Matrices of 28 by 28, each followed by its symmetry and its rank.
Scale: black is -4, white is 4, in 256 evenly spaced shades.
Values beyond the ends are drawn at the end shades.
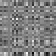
neither, rank two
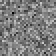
symmetric, full rank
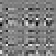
neither, rank two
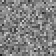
neither, full rank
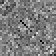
symmetric, full rank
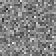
neither, full rank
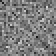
symmetric, full rank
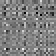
neither, rank three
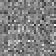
neither, rank five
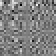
neither, rank three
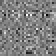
neither, rank five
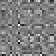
neither, rank three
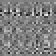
neither, rank three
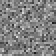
neither, full rank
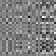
neither, rank two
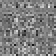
neither, rank five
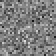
neither, full rank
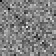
symmetric, full rank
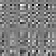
neither, rank two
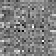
neither, rank five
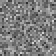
symmetric, full rank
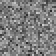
neither, full rank
